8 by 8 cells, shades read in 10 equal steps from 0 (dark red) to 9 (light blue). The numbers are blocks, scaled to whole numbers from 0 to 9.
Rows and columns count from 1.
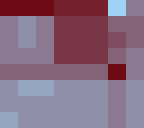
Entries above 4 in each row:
2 3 3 4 1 8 8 8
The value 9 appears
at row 1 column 7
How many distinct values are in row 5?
3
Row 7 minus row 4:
1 1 1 4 4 4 1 1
